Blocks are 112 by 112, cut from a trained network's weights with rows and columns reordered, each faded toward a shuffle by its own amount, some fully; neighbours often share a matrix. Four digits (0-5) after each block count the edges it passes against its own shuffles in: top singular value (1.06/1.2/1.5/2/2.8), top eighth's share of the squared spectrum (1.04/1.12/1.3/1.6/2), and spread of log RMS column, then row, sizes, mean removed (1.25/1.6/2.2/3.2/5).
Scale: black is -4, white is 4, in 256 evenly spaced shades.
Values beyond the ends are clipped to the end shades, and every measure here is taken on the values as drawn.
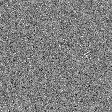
0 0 0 0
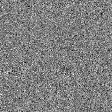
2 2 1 2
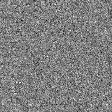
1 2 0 1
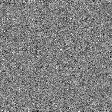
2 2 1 2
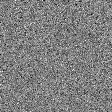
0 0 0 0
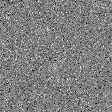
1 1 0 0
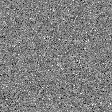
2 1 0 1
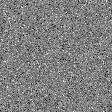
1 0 0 0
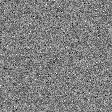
0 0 0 0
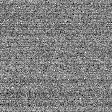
3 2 1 0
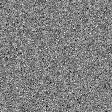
1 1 0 0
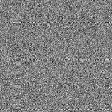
4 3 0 2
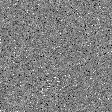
0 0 0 0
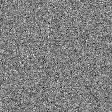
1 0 0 0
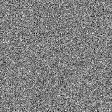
2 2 0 2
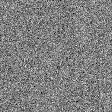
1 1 0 0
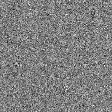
2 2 0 2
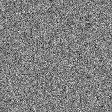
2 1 0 1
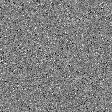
1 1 0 0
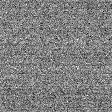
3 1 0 0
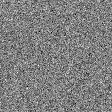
0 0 0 0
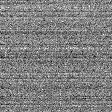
4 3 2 2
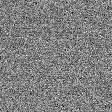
1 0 0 0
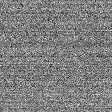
3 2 0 1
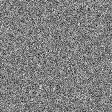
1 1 0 0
